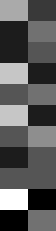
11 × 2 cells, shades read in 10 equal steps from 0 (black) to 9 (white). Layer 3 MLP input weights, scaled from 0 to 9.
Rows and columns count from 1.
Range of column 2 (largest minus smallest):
5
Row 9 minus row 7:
0 -2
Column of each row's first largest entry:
1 2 2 1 2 1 2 2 1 1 2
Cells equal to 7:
2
